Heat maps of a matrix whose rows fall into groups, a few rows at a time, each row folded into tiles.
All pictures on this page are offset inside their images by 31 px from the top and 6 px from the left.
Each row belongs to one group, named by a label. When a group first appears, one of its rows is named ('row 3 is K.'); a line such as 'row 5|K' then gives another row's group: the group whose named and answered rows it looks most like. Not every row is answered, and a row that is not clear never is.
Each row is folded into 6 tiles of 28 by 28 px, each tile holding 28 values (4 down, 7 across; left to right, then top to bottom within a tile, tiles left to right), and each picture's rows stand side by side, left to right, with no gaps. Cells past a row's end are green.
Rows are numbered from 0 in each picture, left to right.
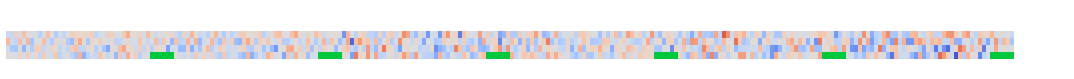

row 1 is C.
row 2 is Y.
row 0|C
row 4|Y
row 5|C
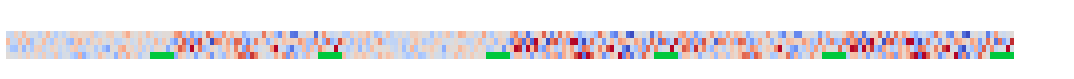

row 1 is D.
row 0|C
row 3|D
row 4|D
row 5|D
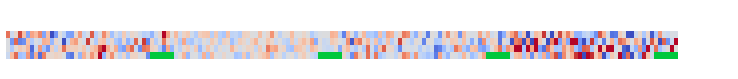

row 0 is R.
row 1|R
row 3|D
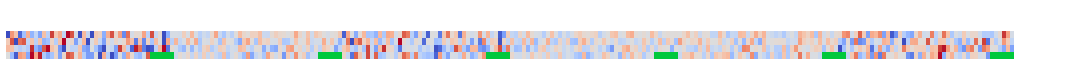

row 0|Y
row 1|C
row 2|Y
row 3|C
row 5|R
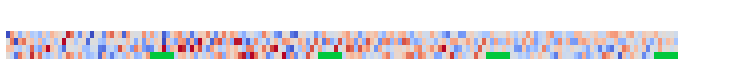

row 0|Y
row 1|D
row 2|D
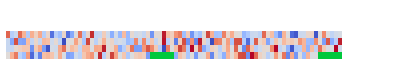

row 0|R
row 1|D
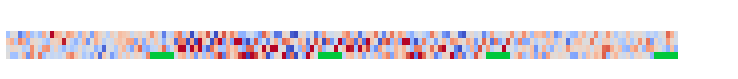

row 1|D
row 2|D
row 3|R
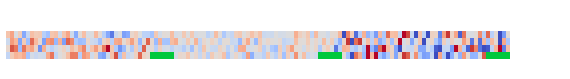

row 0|D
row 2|Y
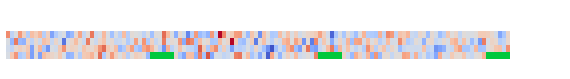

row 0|R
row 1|Y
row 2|Y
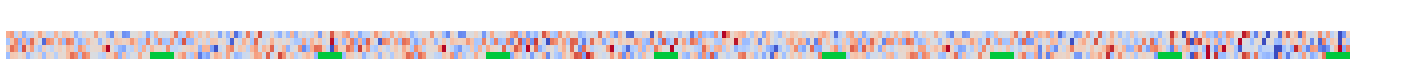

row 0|D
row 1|R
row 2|D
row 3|D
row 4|Y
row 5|D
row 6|R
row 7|Y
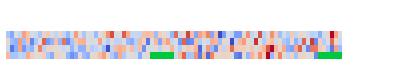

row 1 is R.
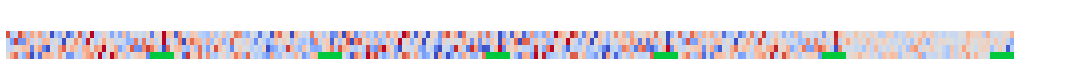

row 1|Y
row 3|Y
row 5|C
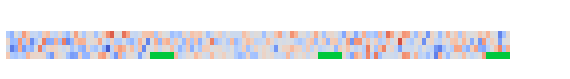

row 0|C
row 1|C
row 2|Y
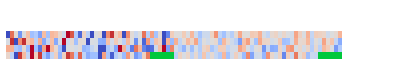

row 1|C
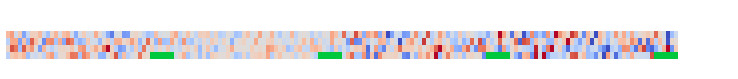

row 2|R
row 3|Y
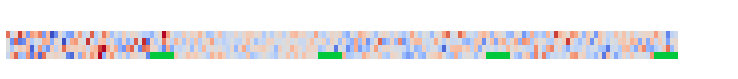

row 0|R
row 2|C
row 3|Y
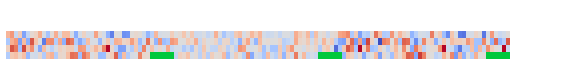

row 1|C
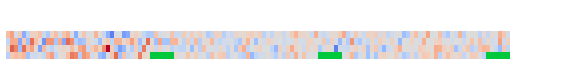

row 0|D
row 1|C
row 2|R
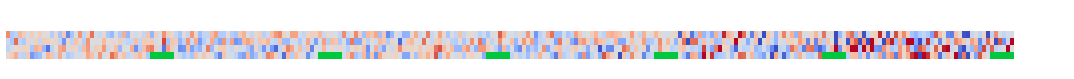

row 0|R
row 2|R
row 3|C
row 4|Y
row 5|D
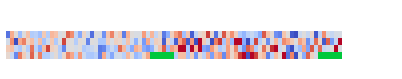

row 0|Y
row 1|D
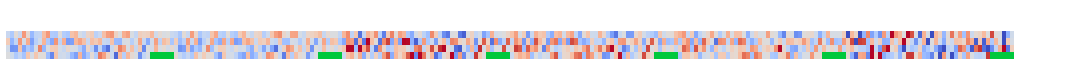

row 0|C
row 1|C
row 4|D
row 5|Y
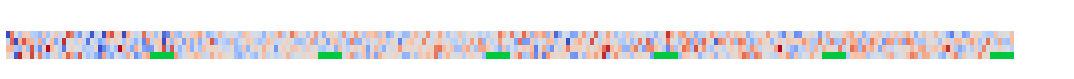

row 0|Y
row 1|C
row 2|R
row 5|D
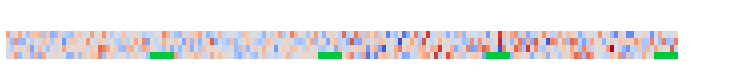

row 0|R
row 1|C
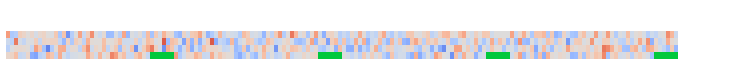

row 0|R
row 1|C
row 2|C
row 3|R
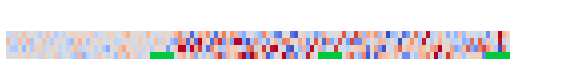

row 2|R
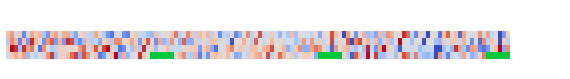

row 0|D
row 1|R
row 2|Y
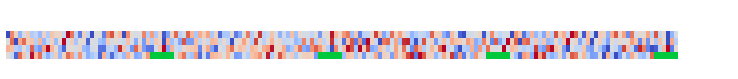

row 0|Y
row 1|R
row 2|D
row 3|Y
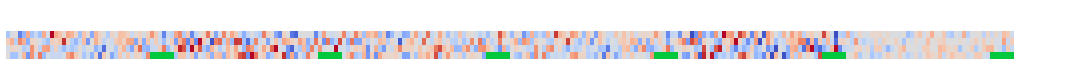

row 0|Y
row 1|D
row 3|Y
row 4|Y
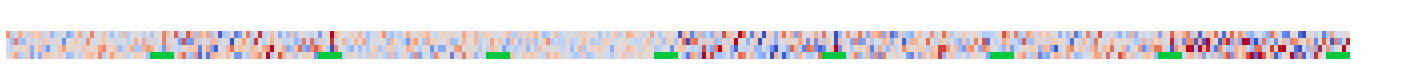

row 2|C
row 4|Y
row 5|R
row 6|R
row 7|D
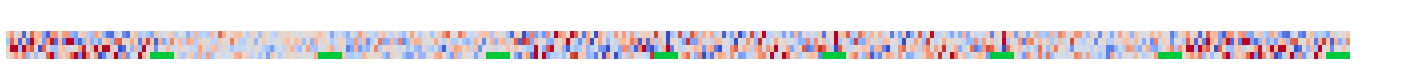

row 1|Y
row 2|C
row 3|Y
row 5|R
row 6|Y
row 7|D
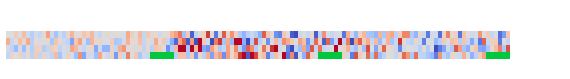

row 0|C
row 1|D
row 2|Y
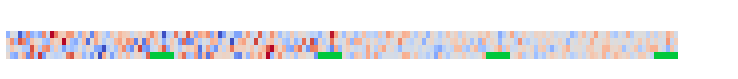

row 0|Y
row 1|R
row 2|Y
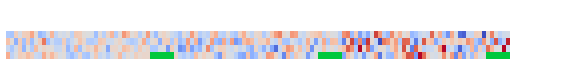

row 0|C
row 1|C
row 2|D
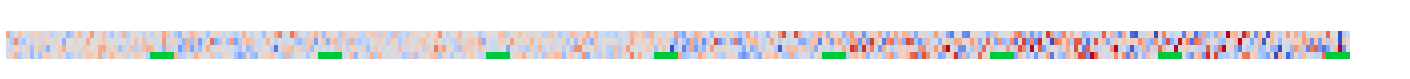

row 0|R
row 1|C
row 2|R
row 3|C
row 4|C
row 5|D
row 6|D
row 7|Y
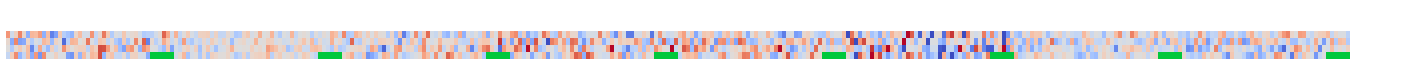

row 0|R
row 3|D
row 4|D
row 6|C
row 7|C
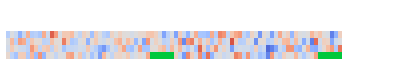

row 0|Y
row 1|Y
